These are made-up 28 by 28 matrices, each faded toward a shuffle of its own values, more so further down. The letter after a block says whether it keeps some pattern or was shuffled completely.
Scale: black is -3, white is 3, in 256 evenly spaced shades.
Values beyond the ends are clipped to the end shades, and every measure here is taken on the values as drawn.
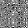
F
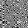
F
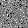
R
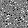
R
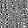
F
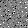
R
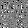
F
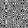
F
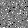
R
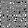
F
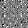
F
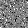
R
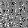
F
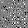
F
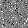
R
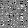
F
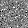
R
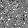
R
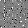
F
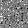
F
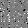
F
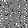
F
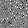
R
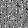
F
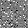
F
